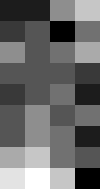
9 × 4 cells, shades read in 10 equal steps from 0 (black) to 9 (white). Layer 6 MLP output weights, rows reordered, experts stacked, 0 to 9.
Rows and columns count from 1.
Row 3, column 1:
5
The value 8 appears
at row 9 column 1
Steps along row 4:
same same down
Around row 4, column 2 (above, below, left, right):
3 3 3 3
